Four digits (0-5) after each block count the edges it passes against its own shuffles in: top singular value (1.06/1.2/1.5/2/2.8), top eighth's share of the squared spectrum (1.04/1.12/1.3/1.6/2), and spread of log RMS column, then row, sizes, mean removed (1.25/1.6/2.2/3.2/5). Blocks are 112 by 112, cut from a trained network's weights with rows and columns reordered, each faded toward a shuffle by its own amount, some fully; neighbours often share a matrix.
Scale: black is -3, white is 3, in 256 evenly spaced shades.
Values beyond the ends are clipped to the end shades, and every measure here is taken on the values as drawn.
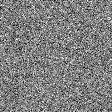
0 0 0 0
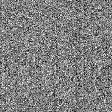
3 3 0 1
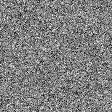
0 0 0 0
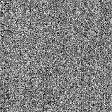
3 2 1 1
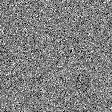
1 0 0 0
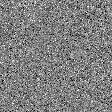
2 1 0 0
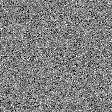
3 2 0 1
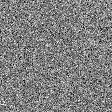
0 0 0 0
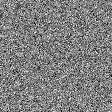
0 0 0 0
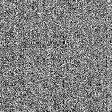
3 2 0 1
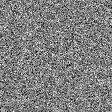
0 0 0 0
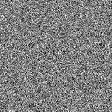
3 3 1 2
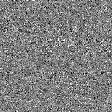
3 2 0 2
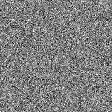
2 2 0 0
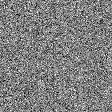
1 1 0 0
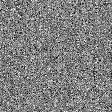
1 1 0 0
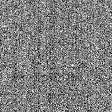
3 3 0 2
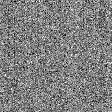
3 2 0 1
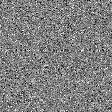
3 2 0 1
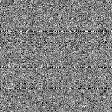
4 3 1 3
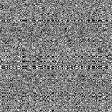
5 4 2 3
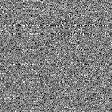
4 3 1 2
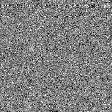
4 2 0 2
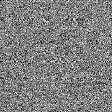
3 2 0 2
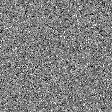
2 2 0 1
